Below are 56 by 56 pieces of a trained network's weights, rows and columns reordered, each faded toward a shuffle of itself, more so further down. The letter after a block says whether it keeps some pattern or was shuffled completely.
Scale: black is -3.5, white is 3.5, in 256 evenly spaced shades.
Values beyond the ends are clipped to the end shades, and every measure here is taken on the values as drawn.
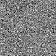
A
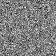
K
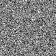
K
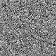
A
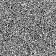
K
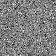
K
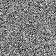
K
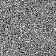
A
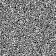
K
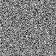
K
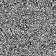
K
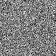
K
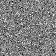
K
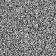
A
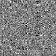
A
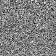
K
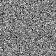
K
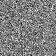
K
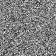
K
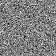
K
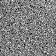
K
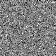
A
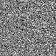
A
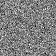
K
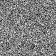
K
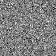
A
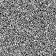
K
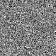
A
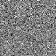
A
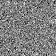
K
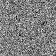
K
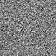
A
